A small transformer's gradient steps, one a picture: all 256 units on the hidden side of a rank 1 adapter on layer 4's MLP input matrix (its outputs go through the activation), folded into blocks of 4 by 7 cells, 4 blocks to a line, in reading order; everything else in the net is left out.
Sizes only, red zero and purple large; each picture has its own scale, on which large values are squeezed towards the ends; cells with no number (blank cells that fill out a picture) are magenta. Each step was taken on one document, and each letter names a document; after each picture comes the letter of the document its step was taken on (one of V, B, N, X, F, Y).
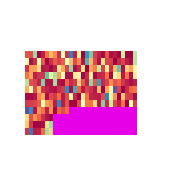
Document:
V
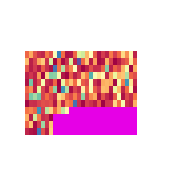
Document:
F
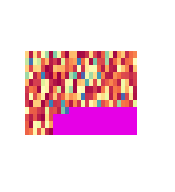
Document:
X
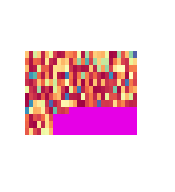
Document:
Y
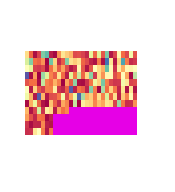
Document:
X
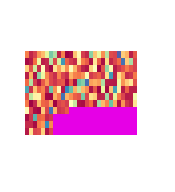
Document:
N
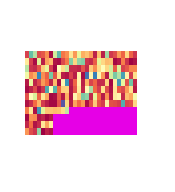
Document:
F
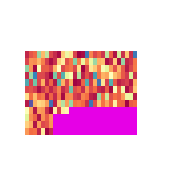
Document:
Y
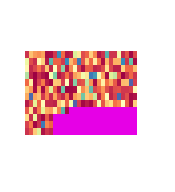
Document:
F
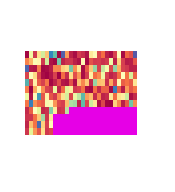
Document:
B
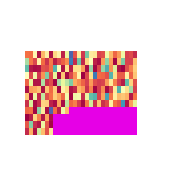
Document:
F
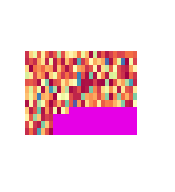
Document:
F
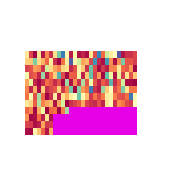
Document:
X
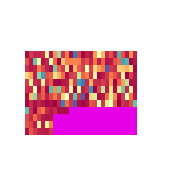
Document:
N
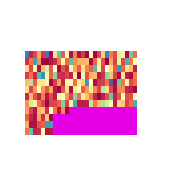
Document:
N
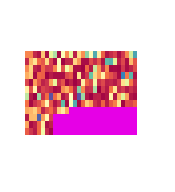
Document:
B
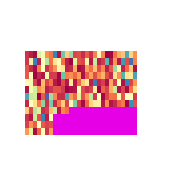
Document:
B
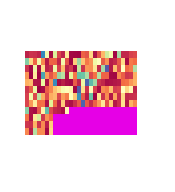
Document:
X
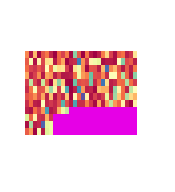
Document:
F
